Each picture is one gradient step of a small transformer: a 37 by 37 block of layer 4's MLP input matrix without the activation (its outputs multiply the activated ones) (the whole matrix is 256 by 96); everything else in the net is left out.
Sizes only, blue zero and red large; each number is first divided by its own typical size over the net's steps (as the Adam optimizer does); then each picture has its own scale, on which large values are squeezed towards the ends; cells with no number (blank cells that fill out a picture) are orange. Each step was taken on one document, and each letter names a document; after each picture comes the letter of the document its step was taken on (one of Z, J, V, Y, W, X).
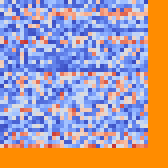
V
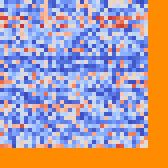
V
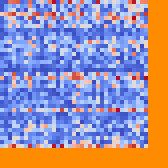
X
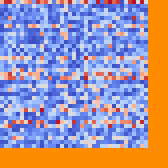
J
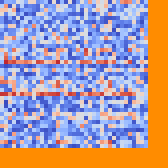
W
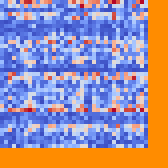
X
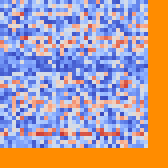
V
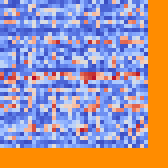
X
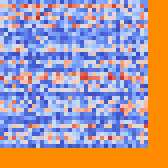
V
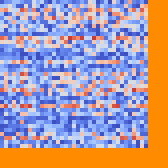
V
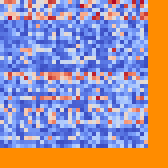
J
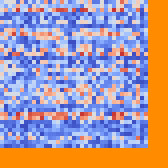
W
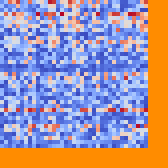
X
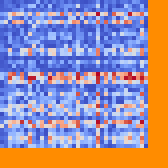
X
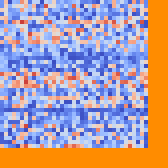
V
